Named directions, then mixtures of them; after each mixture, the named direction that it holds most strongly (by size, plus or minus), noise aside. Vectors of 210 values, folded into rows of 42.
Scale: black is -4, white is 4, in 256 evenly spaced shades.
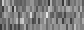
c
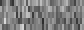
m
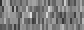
c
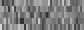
c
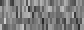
m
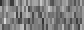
m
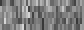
m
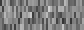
m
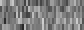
m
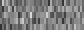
c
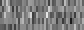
c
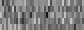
c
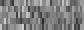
m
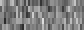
m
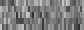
m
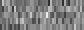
c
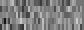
m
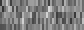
c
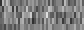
c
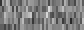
c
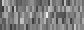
c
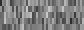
m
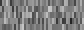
m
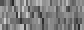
m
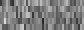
m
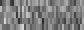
m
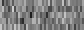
c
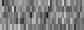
c
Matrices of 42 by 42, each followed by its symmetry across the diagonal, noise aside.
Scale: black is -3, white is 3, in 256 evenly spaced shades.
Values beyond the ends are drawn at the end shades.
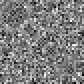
symmetric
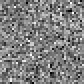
neither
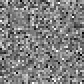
antisymmetric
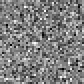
antisymmetric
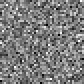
neither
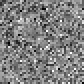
symmetric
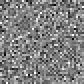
symmetric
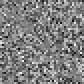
antisymmetric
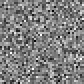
antisymmetric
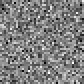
neither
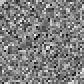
symmetric
